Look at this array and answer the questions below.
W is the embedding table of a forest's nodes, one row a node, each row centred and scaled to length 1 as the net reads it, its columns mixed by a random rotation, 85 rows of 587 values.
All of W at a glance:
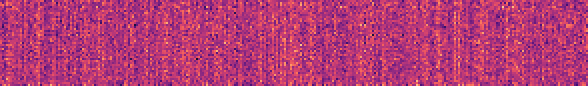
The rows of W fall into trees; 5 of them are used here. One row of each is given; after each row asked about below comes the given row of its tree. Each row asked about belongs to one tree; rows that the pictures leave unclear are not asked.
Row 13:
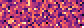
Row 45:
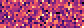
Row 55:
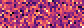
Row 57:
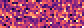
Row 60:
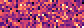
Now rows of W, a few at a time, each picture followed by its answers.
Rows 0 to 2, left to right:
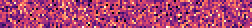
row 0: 60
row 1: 57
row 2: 45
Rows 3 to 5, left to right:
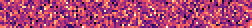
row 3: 45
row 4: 45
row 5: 55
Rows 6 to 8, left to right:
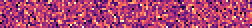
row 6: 60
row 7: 60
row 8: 60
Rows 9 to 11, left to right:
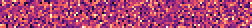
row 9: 45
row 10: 45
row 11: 57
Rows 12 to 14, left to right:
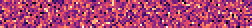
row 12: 55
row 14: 13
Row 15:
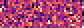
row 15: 57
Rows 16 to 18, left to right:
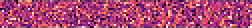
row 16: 13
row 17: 57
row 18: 13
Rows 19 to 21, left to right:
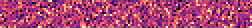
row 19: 55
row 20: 45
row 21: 13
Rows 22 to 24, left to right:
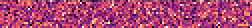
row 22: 13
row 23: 13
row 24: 57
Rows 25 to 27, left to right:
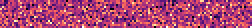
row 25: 57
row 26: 57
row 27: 57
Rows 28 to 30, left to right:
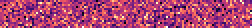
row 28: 57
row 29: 13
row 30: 60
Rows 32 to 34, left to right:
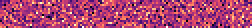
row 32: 57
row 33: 13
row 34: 60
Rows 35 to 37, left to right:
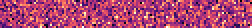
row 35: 60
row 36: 13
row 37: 45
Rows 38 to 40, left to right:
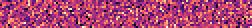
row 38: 13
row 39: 55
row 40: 13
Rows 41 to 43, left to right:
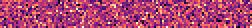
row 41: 55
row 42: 13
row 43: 13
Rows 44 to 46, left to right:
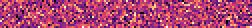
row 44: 55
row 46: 13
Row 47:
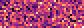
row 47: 57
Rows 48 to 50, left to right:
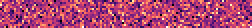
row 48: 55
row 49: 60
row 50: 57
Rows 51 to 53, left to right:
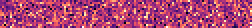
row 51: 57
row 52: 13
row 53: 45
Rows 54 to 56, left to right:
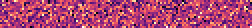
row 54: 45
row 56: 13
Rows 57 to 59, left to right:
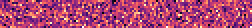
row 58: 45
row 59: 45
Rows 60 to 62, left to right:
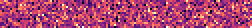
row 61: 57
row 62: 55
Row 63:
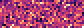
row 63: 57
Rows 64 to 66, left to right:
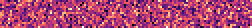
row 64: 13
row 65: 55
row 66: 13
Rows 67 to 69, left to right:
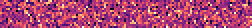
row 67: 60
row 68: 57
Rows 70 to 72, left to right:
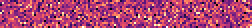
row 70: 13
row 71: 57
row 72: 55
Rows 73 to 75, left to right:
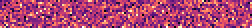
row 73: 57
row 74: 55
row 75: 57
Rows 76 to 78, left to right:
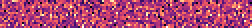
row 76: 45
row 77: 13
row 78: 45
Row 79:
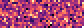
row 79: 57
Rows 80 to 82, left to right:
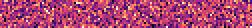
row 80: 55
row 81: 45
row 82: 60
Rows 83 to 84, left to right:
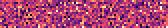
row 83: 55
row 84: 55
